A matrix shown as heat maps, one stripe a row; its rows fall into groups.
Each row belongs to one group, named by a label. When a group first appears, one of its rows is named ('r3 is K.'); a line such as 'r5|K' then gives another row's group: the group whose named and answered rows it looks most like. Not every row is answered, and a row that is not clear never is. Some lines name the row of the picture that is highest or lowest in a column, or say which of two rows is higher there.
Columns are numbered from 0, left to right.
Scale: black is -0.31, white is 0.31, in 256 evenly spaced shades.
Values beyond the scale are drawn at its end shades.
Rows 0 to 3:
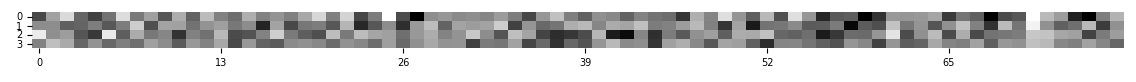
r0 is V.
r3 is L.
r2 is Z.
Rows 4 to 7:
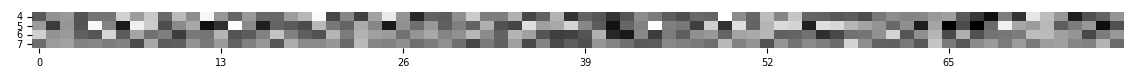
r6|Z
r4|V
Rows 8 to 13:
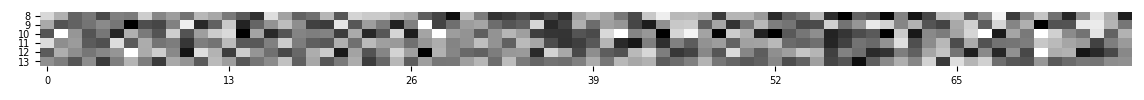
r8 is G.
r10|L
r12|V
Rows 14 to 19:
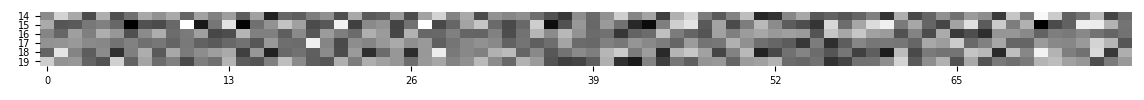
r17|G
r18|L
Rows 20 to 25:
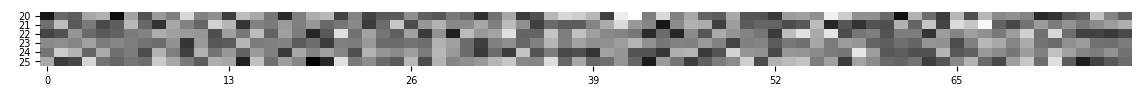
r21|L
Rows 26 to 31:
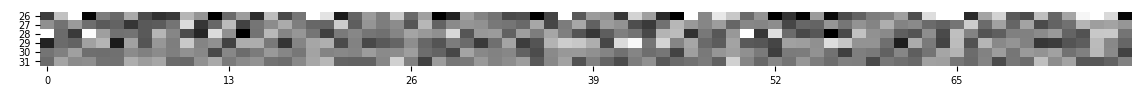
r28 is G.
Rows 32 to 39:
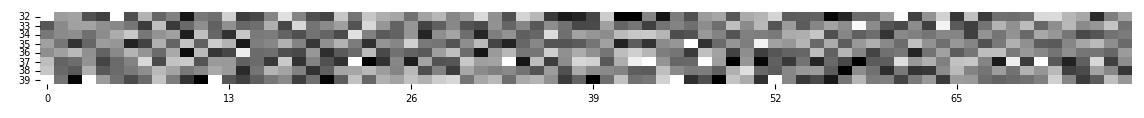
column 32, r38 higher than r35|Yes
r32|Z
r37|L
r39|G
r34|V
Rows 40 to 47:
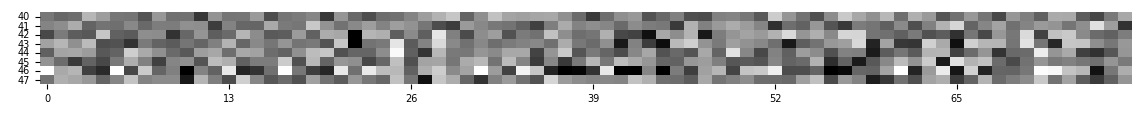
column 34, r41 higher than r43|No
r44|V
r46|Z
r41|G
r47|V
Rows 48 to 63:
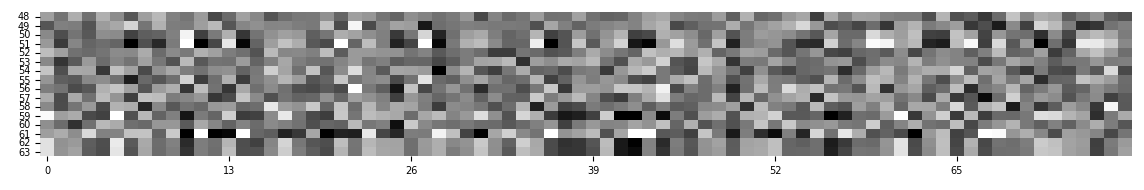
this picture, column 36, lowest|51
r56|V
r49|V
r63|Z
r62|Z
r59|Z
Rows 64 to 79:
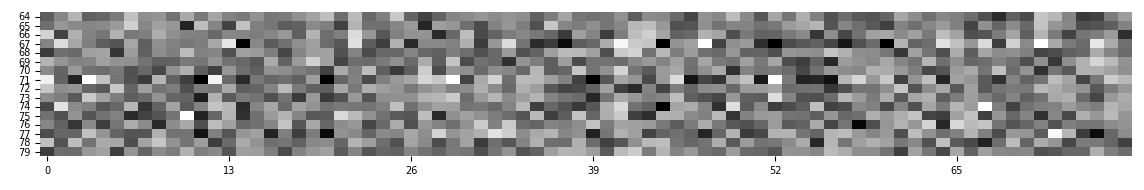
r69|G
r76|L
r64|V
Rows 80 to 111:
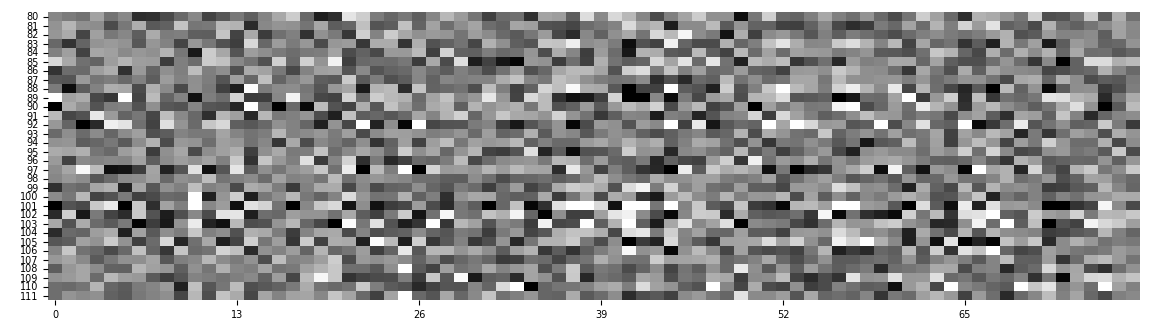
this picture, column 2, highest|97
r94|L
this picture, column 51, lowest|97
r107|G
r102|L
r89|Z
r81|L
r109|G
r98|G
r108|V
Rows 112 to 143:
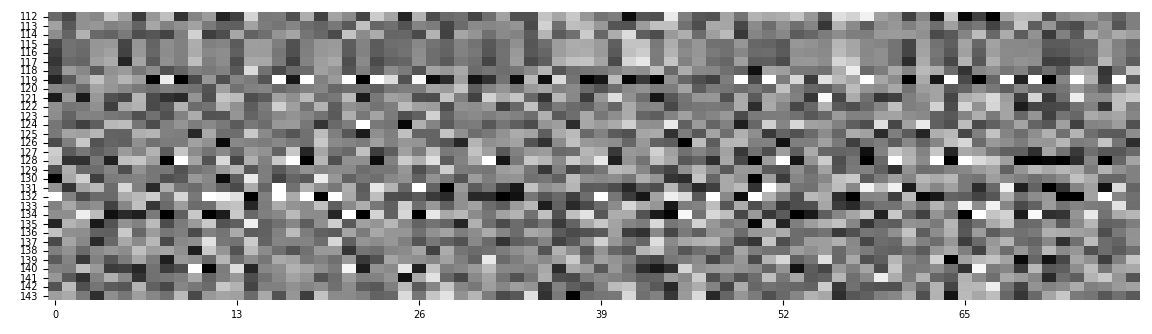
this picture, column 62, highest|124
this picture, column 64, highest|119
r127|L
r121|L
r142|L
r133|L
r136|Z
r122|L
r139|L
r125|V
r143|L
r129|L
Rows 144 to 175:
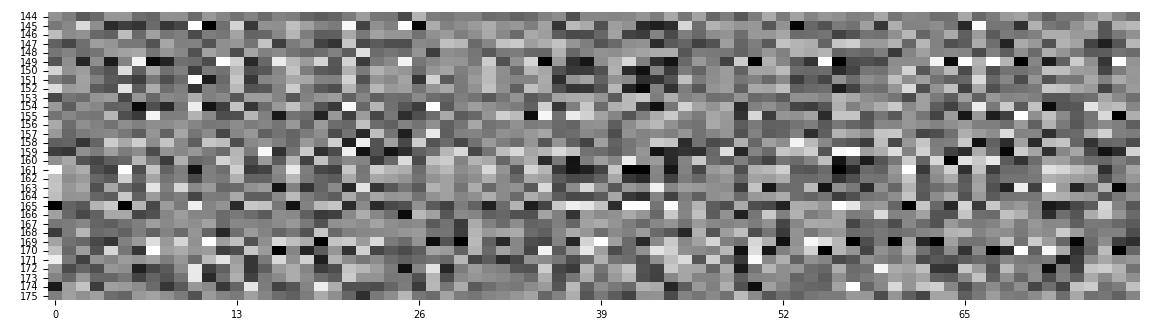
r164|Z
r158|V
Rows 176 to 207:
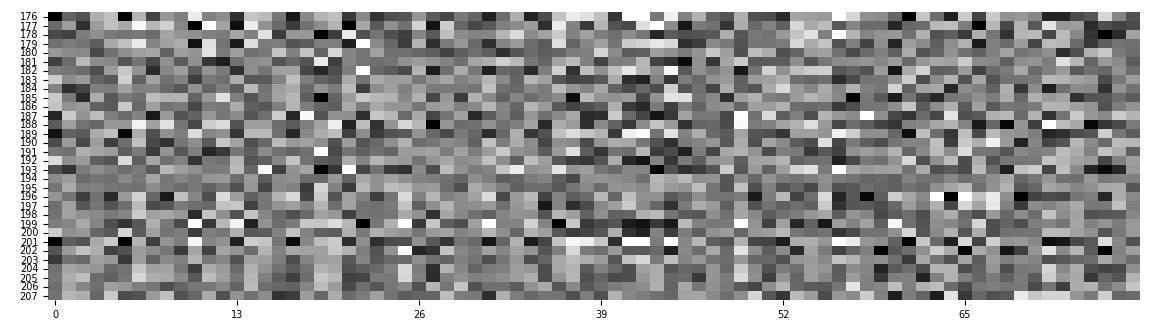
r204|V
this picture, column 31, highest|199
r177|V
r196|L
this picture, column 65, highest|196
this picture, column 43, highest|177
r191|G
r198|V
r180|G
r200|Z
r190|L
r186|Z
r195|G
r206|G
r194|G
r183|Z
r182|V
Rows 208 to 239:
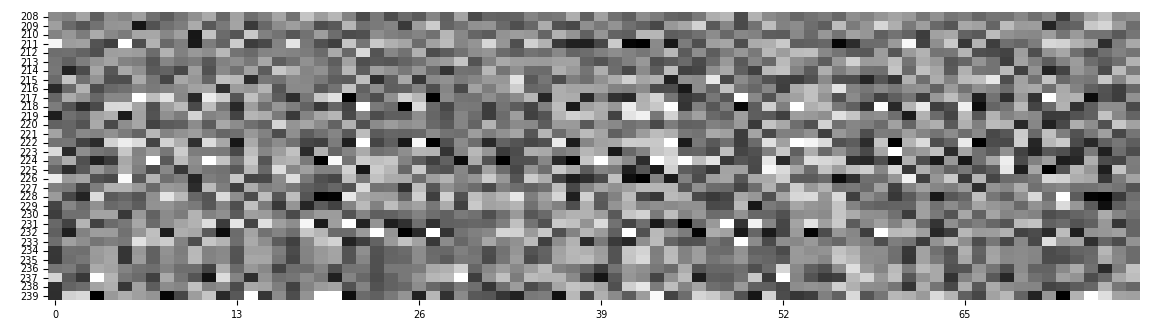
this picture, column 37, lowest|224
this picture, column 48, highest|231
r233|V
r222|V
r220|L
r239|G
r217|V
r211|Z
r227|V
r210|V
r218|V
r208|G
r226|Z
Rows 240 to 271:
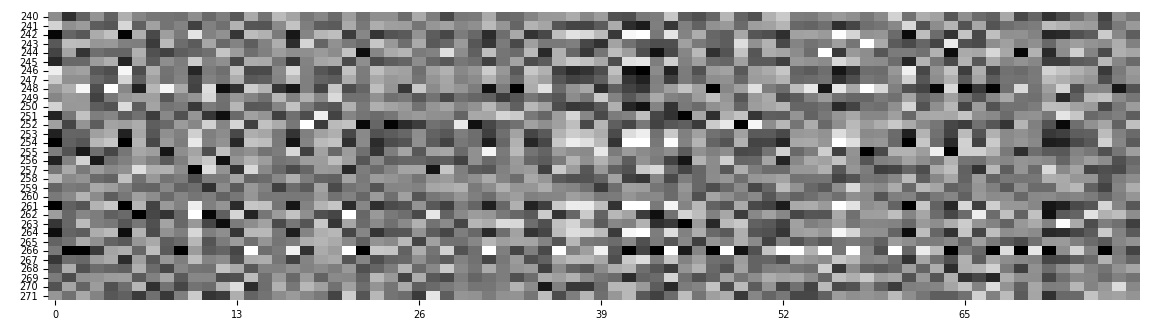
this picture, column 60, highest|266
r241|Z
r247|Z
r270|L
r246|Z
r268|L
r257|V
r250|Z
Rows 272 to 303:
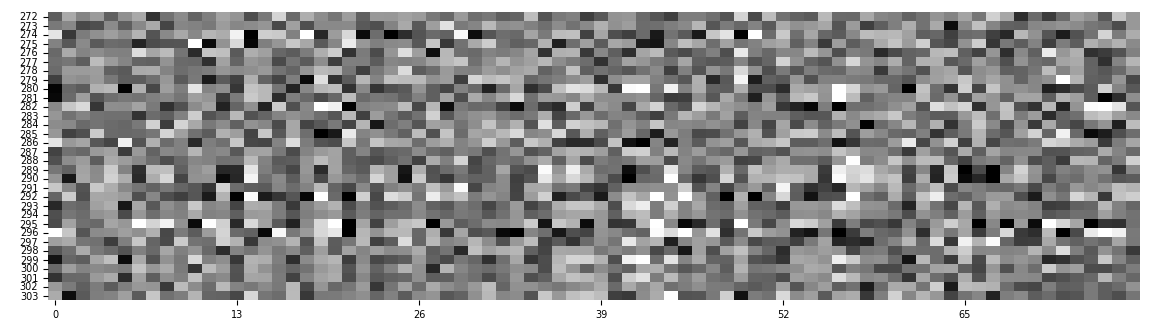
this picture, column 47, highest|296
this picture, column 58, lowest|284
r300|V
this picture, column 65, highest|297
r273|L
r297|L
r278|V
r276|V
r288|G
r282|G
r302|L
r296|G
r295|V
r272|L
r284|L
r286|Z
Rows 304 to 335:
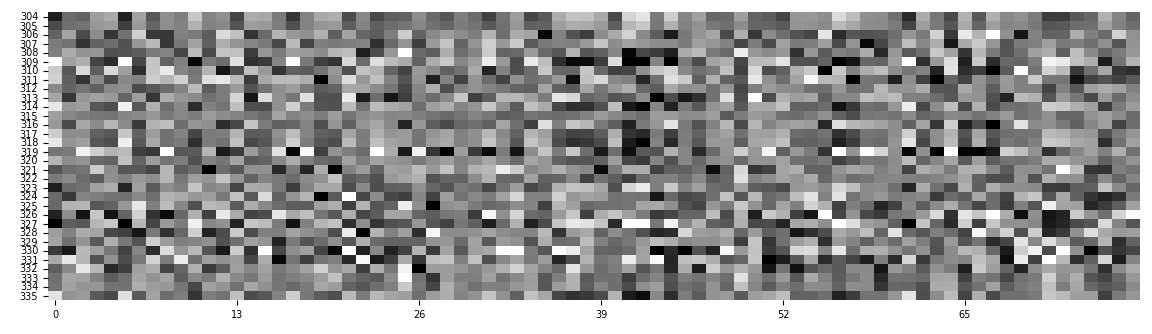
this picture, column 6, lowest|328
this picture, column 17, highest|309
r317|Z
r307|L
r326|L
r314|Z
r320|Z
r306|L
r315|G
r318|Z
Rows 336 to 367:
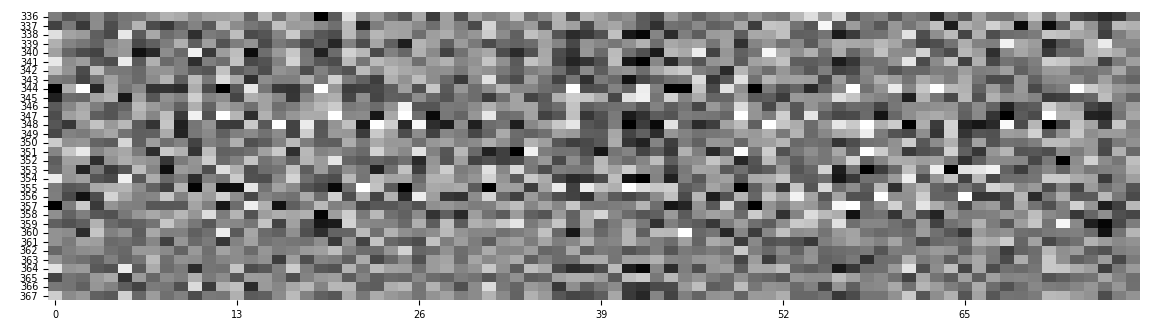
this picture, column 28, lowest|348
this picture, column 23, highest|348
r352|G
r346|V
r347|V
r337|L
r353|L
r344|G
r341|Z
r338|Z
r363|L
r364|Z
